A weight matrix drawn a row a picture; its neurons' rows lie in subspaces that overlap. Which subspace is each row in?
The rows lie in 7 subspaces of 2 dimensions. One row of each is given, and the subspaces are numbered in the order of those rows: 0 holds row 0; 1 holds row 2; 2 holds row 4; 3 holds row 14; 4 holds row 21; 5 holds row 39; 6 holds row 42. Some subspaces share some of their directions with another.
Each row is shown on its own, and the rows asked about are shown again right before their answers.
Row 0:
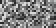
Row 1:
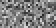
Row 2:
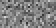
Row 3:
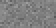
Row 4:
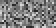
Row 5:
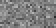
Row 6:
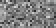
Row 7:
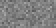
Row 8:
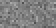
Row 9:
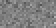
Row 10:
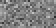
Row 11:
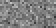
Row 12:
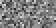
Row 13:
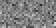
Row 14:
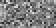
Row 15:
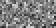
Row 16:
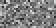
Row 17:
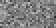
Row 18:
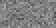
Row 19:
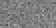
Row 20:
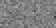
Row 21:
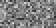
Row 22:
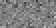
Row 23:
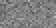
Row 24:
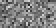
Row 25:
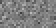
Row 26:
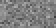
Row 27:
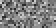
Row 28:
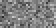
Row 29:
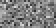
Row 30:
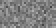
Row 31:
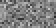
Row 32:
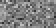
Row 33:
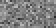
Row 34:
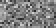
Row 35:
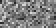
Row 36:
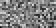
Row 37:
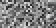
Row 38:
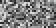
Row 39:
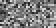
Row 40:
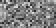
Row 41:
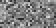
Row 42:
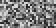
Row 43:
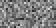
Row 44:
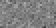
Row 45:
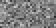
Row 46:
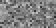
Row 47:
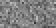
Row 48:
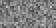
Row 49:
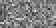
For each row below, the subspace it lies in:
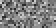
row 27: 0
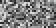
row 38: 0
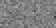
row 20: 1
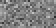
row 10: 3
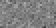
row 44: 2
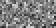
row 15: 2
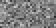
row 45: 5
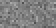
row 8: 6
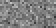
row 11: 6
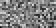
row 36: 5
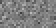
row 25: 0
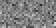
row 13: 2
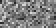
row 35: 0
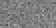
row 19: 5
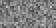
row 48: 4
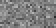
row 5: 6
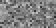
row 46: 4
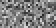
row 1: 1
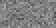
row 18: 5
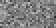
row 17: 5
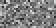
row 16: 3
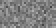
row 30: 4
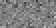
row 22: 2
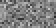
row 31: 5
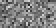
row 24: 1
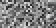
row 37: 1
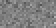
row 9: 2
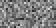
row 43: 4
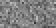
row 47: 6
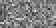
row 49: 2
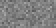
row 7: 4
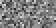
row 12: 0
